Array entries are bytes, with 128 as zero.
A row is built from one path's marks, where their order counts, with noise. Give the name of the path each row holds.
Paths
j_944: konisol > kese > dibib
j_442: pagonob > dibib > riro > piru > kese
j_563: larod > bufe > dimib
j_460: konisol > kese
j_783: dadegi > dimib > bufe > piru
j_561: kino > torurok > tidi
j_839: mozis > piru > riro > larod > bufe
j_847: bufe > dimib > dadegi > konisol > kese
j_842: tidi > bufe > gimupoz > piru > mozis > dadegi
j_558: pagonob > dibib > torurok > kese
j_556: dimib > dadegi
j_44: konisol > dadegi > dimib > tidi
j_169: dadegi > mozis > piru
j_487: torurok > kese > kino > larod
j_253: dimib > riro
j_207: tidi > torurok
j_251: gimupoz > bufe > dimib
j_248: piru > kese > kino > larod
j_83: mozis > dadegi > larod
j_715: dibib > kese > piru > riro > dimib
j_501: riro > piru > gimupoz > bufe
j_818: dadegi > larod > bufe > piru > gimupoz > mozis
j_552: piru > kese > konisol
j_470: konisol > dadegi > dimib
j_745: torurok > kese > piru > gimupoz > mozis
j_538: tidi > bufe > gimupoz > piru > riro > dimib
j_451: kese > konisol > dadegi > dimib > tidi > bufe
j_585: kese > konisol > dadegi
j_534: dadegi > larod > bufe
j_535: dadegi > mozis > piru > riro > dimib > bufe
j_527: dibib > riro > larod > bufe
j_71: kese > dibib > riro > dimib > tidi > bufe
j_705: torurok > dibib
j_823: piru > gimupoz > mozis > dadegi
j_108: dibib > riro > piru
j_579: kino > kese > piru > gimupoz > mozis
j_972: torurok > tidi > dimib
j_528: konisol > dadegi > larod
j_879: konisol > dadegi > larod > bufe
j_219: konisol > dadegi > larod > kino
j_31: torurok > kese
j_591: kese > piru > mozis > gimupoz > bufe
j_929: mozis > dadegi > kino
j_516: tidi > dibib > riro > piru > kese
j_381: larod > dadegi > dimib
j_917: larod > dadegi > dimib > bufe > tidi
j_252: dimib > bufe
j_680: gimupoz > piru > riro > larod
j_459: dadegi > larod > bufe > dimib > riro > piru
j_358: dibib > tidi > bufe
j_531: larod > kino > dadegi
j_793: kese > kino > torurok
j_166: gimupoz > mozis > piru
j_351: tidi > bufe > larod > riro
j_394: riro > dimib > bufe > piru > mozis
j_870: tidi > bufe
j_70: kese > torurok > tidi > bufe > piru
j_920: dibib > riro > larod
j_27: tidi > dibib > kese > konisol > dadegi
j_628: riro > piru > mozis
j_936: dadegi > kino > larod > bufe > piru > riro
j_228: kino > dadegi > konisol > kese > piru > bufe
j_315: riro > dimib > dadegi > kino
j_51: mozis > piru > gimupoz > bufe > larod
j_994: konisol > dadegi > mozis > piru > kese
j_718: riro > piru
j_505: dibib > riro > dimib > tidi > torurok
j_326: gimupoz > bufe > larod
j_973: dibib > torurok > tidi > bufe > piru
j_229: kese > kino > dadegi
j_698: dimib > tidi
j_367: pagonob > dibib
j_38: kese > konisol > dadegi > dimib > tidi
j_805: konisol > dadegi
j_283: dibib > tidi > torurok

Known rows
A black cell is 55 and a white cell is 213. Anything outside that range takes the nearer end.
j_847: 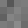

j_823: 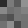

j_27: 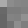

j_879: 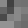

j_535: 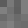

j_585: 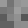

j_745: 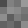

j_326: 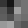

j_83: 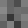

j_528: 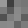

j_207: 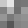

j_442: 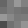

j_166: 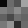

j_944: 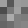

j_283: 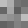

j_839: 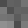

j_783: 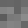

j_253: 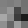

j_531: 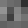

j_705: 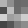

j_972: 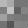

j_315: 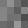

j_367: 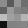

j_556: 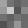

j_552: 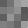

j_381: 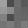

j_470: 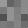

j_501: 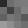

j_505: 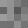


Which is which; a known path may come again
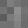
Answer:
j_228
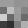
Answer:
j_31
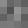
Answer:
j_219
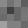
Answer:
j_351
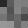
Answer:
j_680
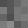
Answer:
j_818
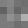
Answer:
j_973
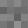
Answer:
j_71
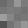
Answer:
j_442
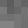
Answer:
j_459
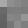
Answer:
j_27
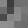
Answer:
j_879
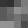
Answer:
j_251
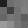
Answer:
j_501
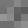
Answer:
j_715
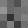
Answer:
j_83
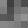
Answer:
j_534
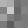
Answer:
j_972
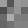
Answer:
j_944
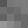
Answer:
j_538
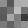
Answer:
j_460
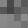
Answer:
j_527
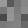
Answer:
j_470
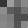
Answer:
j_628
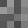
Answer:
j_169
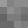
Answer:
j_38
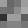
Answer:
j_805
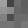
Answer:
j_381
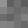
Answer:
j_917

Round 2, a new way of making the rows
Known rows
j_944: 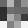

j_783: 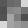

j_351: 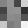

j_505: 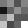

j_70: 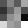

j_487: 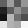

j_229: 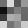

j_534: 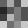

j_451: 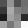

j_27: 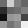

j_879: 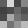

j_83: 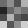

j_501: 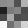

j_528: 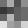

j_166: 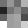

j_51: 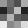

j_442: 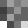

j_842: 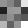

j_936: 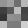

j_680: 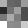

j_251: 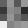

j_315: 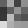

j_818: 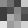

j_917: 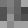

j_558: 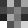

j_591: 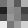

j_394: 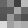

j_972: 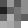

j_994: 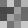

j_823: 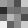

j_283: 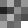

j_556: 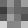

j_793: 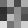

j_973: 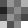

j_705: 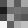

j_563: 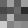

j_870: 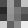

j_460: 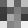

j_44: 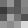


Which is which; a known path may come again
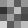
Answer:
j_839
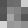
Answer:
j_783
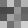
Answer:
j_994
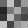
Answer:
j_929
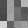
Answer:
j_252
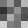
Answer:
j_207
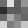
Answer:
j_805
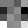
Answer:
j_326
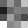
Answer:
j_718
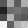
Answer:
j_705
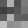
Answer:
j_470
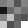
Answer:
j_505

